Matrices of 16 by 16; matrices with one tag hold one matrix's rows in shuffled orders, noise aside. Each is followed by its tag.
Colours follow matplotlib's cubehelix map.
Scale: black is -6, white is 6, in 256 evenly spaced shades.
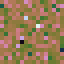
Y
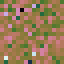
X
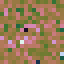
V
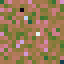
Y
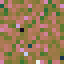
Y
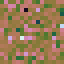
V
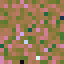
Y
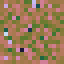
X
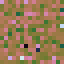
V
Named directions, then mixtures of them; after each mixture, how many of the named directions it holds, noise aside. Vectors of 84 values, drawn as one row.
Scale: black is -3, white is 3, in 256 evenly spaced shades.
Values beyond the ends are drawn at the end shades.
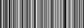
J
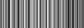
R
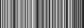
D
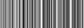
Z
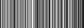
one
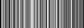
three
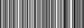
three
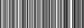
three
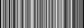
three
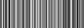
three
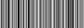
three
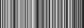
one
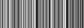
three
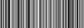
two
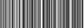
one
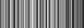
two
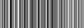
one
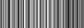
one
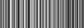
one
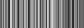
one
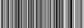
three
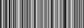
one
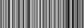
two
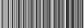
three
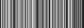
one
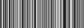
two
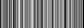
three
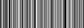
one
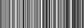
three
